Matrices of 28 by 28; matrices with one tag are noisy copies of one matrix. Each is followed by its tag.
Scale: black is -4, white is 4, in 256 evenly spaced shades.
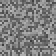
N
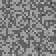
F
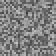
N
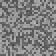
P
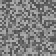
F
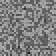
N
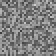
P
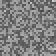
F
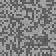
N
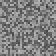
P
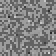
N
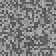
N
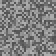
F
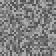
N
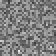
F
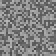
F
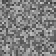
F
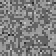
N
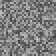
F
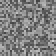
N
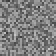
P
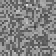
N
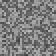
P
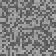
P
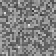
P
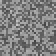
F
